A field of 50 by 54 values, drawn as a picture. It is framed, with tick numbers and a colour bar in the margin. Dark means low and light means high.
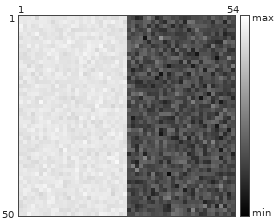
It is made of 1 by 2 panels. Panel 1,1: very high, fine-grained, faint in contrast. Panel 1,2: low, fine-grained.
